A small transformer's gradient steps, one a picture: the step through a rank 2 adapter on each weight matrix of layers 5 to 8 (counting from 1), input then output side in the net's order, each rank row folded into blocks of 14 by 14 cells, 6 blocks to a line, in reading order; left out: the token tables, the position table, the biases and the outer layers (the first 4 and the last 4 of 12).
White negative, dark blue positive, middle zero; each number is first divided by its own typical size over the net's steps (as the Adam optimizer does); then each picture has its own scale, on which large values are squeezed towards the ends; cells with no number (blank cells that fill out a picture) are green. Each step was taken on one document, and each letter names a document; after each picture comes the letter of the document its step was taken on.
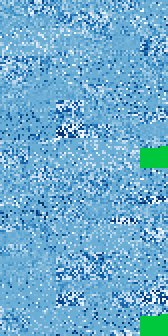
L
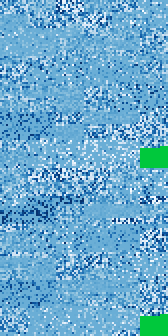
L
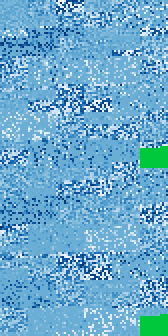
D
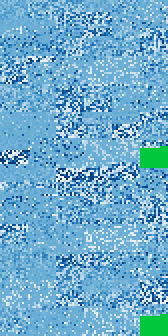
D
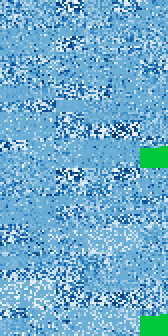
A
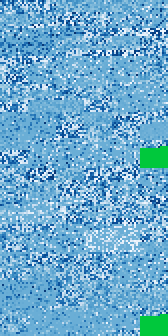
D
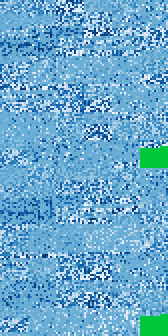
D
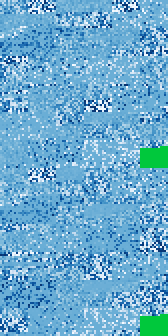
L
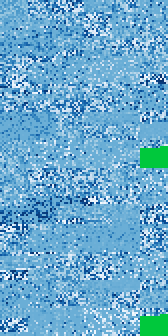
L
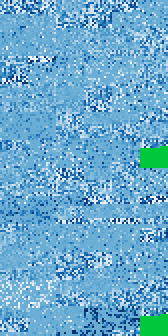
L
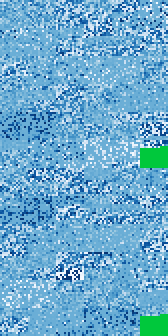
D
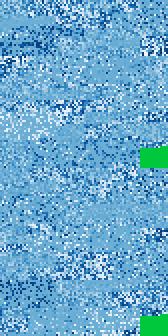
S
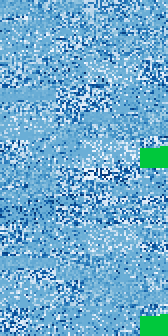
A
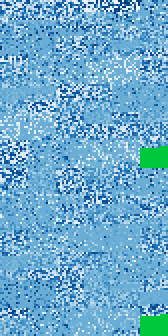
A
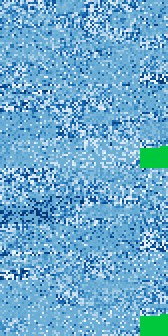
S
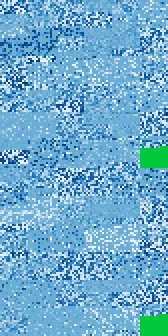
D
